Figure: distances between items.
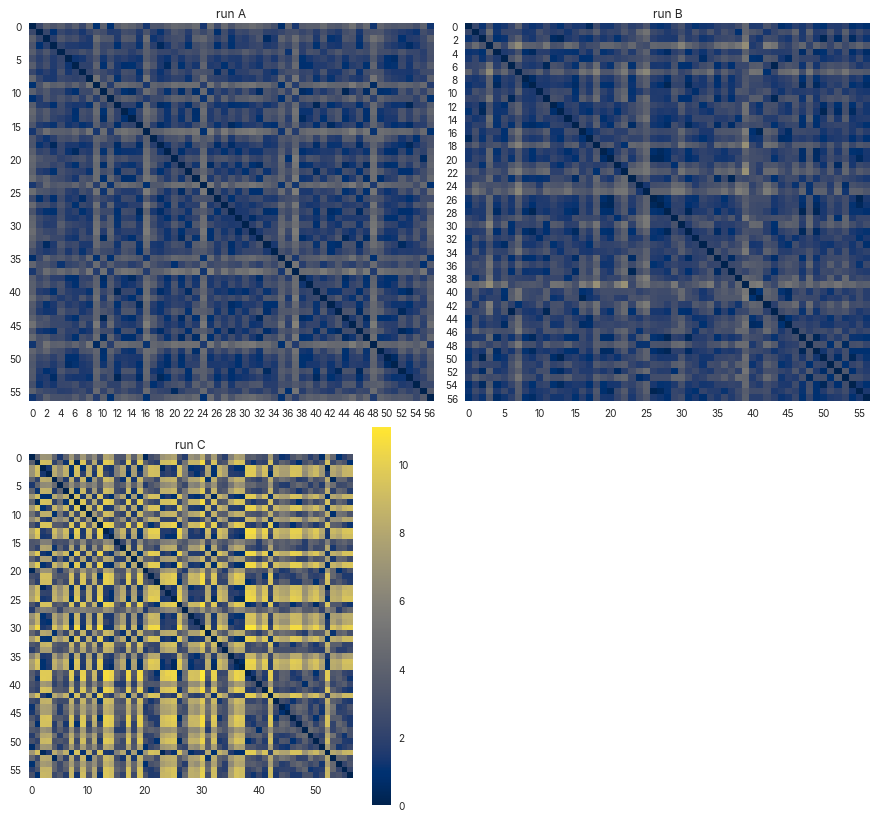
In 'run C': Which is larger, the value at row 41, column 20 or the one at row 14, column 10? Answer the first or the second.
the second
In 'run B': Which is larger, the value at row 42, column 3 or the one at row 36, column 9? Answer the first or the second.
the first
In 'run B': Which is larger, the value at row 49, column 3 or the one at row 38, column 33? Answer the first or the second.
the first
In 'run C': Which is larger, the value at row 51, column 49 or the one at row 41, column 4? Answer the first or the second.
the second
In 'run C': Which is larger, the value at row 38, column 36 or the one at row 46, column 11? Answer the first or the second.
the first
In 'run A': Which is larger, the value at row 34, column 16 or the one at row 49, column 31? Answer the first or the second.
the first
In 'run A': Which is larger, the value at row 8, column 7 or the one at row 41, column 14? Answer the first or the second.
the first
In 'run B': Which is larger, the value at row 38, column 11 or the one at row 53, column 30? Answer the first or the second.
the second
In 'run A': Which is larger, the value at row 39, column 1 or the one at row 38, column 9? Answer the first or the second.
the second
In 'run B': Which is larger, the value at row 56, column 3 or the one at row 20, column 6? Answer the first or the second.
the first
